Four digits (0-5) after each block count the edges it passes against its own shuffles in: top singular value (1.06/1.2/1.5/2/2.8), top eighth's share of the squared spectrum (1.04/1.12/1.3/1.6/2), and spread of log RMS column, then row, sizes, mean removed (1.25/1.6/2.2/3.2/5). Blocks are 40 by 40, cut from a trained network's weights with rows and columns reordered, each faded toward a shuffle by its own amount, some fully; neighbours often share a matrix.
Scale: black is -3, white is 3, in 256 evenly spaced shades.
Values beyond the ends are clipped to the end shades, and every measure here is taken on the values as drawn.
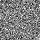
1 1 0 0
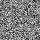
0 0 0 0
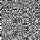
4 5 3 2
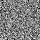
0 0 0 0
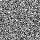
0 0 0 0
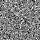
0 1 0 0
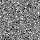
0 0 0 0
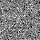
0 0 0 0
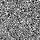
1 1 0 0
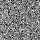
0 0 0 0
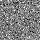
0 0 0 0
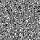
2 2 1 0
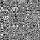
3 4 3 2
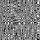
3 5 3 2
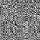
3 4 2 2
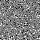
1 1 0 0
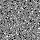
0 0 0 0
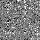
1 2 1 0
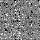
2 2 2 0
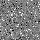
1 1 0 0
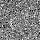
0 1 0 0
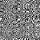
3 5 2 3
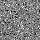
0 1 0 0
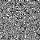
2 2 1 1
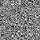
3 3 1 1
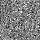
2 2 0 0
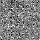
2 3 2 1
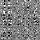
3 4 3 1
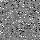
1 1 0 0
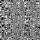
3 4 3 0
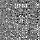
2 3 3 0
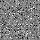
2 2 1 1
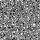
1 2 1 0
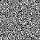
3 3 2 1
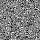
2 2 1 0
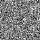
2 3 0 0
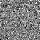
2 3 0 1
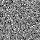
2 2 0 0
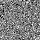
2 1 0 0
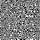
3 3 1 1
